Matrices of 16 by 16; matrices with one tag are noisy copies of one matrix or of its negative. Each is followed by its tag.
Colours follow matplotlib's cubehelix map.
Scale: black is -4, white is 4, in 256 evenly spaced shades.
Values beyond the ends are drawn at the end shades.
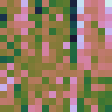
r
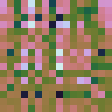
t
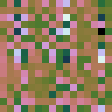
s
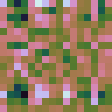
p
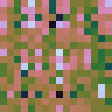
t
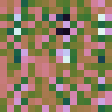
s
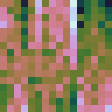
r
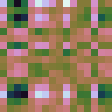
p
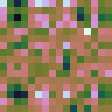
p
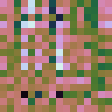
t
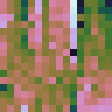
r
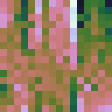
r
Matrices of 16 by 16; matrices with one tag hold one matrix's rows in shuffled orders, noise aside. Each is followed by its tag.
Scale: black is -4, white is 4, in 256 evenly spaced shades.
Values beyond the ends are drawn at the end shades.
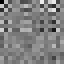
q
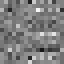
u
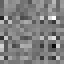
q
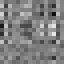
q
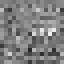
u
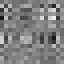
q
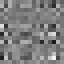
q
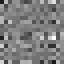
q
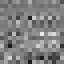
u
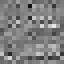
u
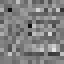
u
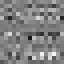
u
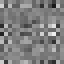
q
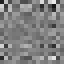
q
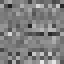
u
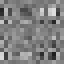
q
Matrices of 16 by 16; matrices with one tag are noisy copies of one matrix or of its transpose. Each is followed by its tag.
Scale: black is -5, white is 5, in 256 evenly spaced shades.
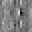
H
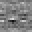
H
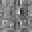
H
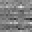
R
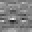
H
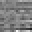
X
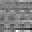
X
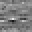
H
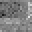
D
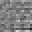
X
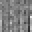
X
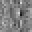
H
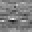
H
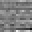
X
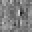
H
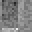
D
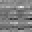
R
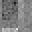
D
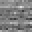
R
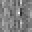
H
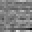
X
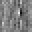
H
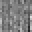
X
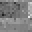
D
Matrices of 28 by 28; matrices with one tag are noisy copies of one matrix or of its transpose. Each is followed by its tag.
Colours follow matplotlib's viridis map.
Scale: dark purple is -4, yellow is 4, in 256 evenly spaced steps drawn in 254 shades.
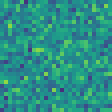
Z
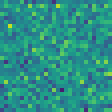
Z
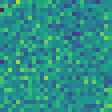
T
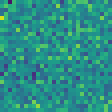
T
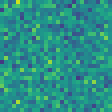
T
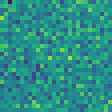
T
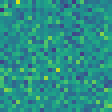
T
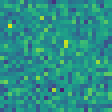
Z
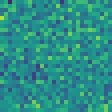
T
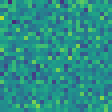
T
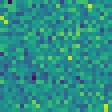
T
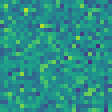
Z
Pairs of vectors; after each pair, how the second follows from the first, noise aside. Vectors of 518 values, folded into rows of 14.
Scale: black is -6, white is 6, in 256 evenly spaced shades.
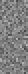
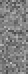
shuffled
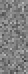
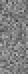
shuffled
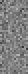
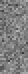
shuffled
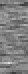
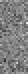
shuffled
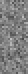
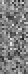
scaled up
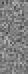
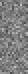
shuffled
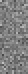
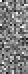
scaled up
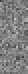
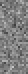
shuffled
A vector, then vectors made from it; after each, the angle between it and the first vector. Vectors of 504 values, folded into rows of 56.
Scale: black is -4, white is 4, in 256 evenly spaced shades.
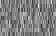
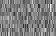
partly opposed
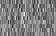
partly aligned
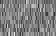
partly opposed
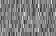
nearly parallel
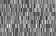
orthogonal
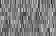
nearly opposite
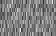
orthogonal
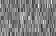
nearly parallel
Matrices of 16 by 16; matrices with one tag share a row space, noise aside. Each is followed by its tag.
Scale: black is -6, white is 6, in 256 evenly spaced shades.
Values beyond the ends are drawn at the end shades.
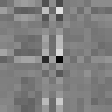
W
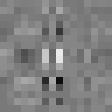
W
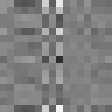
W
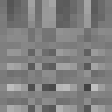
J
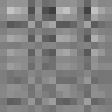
J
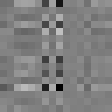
W
